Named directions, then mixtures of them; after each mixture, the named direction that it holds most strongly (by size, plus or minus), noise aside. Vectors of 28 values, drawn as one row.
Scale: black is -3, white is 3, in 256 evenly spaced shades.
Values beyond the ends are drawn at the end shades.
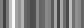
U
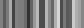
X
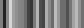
X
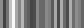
U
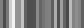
U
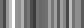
U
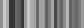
U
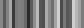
X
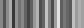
X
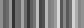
X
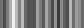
U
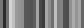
U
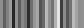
X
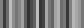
X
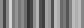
X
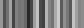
X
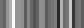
U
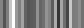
U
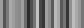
X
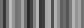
X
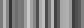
X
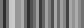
U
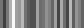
U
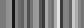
X
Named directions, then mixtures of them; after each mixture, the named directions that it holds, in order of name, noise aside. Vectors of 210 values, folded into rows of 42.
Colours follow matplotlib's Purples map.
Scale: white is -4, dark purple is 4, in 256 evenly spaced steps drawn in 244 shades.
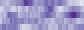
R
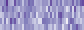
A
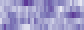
R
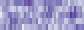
A, R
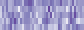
A, R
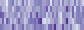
A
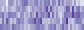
A, R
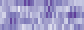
A, R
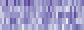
A, R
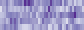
A, R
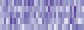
A, R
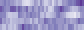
R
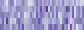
A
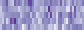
A, R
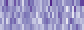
A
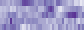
R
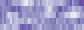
R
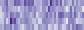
A, R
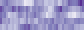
R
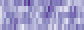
A, R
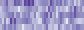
A, R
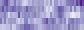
A, R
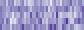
A, R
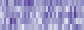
A, R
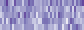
A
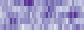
A, R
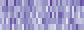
A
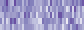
A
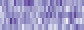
A, R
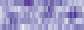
A, R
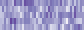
A, R
